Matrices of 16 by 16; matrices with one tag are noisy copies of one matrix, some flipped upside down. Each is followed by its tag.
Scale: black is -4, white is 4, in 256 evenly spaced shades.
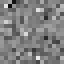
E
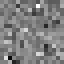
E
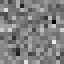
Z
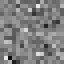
E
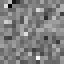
E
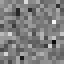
Z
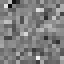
E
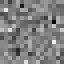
Z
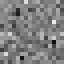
Z
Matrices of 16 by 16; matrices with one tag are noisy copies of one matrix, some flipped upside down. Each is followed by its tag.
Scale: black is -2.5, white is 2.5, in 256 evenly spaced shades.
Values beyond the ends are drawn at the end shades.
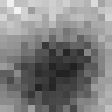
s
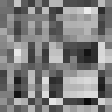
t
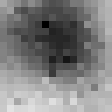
s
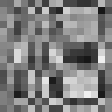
t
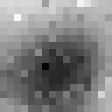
s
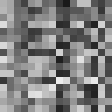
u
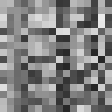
u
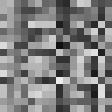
u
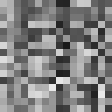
u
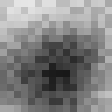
s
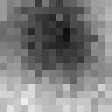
s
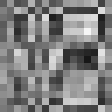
t
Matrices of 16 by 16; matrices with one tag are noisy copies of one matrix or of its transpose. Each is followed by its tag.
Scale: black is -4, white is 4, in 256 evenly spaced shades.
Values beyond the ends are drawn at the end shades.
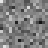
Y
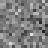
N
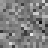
N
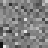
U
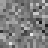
N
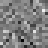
N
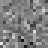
N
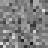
N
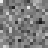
Y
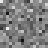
Y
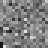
U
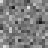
Y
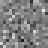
N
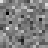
Y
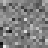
U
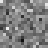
Y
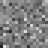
U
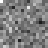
Y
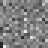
U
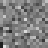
U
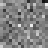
U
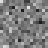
Y
